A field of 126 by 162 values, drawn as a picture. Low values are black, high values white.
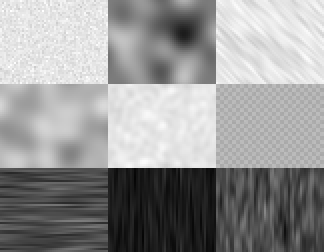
It is made of 3 by 3 panels. Panel 1,1: very high, fine-grained, faint in contrast. Panel 1,2: middling, smooth, strong in contrast. Panel 1,3: very high, slanting down to the right, faint in contrast. Panel 2,1: high, smooth. Panel 2,2: very high, blotchy, faint in contrast. Panel 2,3: high, checkered, faint in contrast. Panel 3,1: low, streaked across. Panel 3,2: very low, streaked downward, faint in contrast. Panel 3,3: low, streaked downward.
